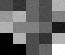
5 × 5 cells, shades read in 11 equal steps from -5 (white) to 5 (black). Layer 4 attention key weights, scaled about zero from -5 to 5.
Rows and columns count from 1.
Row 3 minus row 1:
-4 -3 -1 -1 6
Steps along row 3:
up same up up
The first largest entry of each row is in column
2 4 5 1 1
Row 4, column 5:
-2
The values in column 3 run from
0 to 2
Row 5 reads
5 5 2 1 -5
